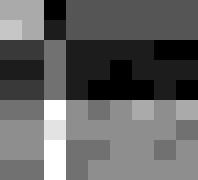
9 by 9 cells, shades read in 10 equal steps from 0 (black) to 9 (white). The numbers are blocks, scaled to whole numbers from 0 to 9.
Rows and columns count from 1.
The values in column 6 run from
0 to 5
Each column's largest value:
7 6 9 5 5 5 6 5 6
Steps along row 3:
same up down same same same down same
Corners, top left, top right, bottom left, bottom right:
6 3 4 5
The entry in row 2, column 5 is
3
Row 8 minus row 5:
3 3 5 3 4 5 5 3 5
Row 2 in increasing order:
1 3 3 3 3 3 3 6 7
